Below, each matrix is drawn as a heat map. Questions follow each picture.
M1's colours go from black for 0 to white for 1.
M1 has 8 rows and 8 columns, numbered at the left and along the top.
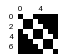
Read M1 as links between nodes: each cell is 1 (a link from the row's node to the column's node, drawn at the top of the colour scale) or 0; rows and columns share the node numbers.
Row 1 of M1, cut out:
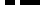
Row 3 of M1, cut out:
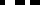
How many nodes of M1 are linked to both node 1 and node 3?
0
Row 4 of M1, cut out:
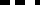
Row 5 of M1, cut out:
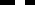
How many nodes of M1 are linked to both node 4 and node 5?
0
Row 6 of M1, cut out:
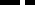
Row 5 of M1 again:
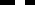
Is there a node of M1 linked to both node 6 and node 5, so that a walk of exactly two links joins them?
yes
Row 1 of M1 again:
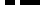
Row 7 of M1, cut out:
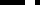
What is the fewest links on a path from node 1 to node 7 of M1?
3
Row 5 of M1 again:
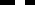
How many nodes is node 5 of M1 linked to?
3
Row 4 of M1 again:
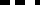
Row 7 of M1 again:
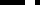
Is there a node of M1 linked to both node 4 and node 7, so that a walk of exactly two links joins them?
yes
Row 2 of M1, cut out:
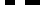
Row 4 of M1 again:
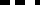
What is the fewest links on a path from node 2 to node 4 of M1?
1
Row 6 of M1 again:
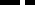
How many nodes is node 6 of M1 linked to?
2
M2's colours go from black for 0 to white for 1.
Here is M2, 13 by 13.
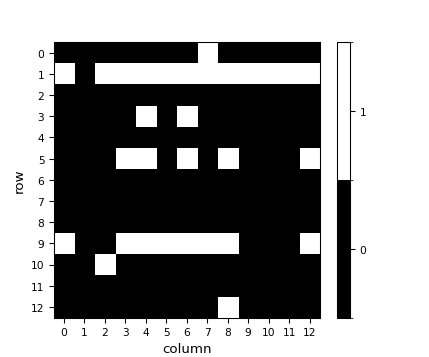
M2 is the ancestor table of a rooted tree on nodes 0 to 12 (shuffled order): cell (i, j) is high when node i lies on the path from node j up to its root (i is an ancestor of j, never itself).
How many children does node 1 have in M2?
3
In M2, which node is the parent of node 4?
3
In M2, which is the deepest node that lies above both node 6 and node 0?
9
